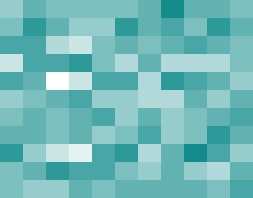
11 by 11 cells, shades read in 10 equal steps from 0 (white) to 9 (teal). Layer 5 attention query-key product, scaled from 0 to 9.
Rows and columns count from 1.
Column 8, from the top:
9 7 6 3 8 3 4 4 6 6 6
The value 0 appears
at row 5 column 3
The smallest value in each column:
2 4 0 1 4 3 3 3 3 3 4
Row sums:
62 67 59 52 57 52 61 62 59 61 60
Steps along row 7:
up down up up down up down up up up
